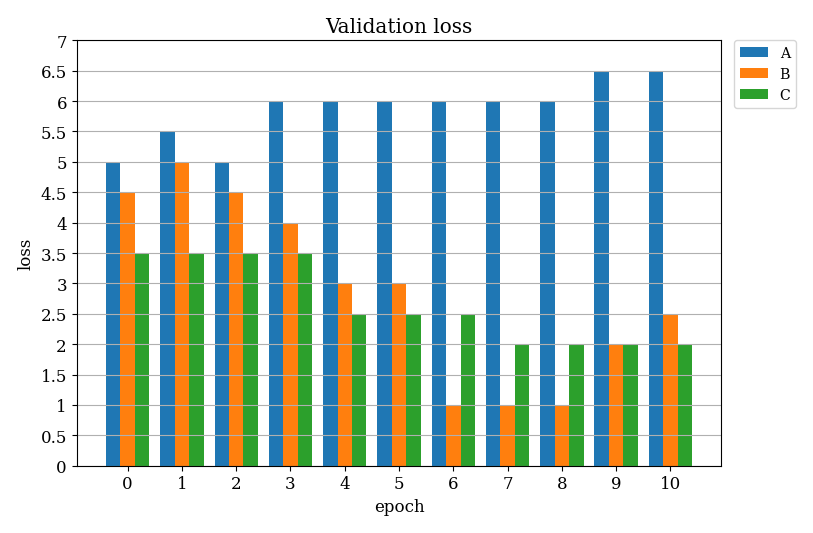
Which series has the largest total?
A
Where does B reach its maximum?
1
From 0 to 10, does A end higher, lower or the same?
higher
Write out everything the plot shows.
Title: Validation loss
x-axis: epoch, ticks 0 1 2 3 4 5 6 7 8 9 10
y-axis: loss, ticks 0 0.5 1 1.5 2 2.5 3 3.5 4 4.5 5 5.5 6 6.5 7
Legend: A, B, C
Values:
A: 5 5.5 5 6 6 6 6 6 6 6.5 6.5
B: 4.5 5 4.5 4 3 3 1 1 1 2 2.5
C: 3.5 3.5 3.5 3.5 2.5 2.5 2.5 2 2 2 2
